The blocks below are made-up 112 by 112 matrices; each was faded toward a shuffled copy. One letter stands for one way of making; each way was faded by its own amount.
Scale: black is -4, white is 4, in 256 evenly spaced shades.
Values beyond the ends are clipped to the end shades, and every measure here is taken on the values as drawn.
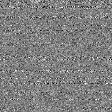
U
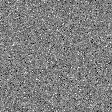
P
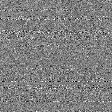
U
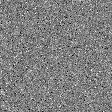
P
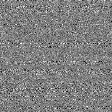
U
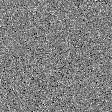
P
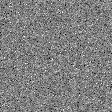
P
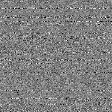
U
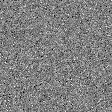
P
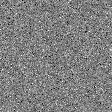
P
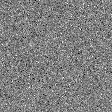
P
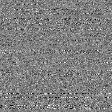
U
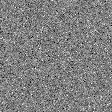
P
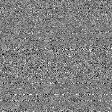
U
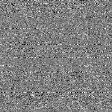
U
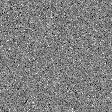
P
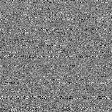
U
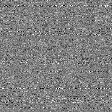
U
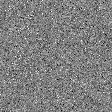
P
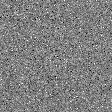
P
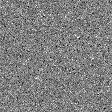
P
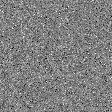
P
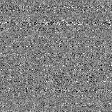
U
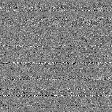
U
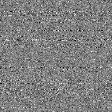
U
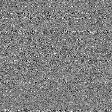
U
